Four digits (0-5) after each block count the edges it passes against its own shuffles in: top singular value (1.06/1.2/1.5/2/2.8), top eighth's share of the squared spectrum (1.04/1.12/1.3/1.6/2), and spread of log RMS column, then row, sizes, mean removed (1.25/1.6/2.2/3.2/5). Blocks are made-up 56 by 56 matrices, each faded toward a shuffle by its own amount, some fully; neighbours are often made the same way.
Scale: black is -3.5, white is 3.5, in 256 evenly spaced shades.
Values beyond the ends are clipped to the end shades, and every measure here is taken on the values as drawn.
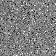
2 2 0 0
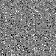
3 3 1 1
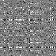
4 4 2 3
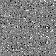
2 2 0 1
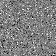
0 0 0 0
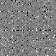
3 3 1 1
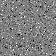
1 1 0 0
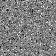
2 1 0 0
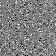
3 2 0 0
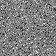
2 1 0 0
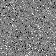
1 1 0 0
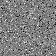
1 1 0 0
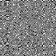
4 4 2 2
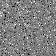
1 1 0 0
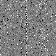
2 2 2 0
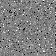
1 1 1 0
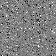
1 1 1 0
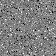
0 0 0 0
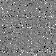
1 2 1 2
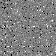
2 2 1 1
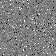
0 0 0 0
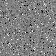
0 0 0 0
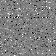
2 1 0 1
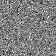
0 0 0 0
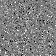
1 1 0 0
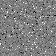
0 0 0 0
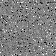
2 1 0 0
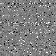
3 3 1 2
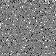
2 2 0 1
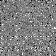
3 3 0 2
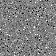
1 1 0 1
